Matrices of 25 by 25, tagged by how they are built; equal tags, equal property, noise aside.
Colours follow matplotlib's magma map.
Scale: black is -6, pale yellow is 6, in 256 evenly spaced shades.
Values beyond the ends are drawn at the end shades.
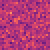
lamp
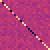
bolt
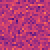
lamp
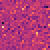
lamp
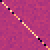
bolt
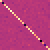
bolt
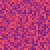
lamp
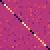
bolt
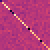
bolt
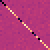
bolt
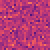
lamp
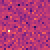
lamp
